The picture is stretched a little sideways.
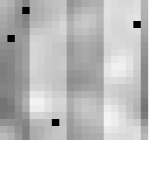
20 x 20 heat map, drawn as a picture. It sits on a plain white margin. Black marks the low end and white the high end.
Lone odd cells: 4, each lower than its neighbours. Average level on the scale: 70%. Histogram: skewed, a long tail of low values. Stripes: upright, repeating 2 times.
